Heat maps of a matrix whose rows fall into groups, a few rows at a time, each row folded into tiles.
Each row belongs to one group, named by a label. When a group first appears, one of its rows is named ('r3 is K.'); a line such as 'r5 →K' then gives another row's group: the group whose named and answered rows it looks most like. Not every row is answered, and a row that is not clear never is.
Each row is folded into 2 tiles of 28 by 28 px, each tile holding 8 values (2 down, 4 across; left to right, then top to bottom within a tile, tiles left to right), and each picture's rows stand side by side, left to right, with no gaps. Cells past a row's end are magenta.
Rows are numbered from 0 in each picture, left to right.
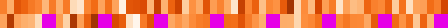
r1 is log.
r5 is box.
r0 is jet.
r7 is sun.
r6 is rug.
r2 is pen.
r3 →box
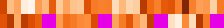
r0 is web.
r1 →rug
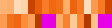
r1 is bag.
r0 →rug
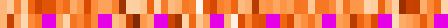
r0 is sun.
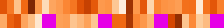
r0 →jet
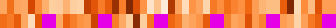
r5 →box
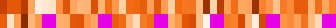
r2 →pen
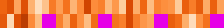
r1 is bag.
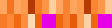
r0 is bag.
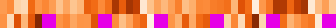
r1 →rug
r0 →log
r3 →log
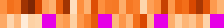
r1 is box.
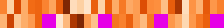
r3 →box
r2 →bag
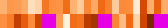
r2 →log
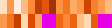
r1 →bag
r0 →sun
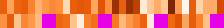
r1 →pen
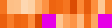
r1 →jet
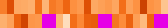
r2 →bag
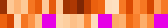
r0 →web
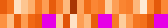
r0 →log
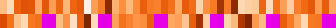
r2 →rug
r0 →pen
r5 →pen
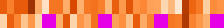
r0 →jet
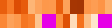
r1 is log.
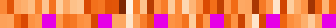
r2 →box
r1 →rug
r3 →sun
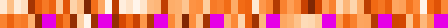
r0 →rug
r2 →web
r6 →rug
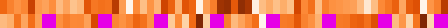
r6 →web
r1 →rug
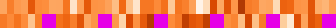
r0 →bag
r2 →log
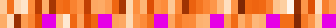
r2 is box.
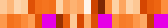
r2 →rug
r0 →rug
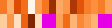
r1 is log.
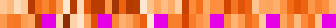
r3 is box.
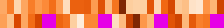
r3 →web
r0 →log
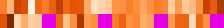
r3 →sun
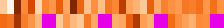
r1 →jet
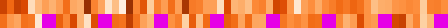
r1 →bag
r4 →web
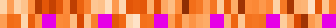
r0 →sun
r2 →pen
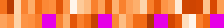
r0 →box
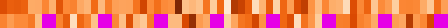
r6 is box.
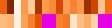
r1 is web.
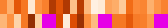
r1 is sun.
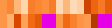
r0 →log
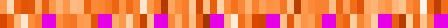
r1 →rug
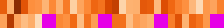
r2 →web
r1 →sun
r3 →web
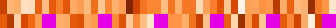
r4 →sun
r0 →web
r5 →bag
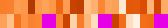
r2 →pen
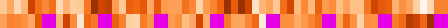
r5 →box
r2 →pen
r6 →sun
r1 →sun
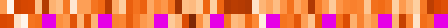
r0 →pen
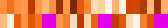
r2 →pen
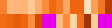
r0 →web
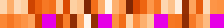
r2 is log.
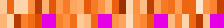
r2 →box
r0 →log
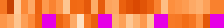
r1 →pen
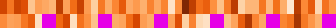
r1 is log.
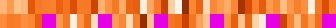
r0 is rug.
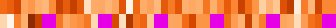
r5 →box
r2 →sun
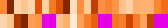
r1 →box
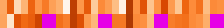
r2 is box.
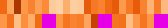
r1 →rug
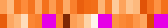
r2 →rug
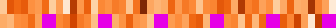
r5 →bag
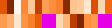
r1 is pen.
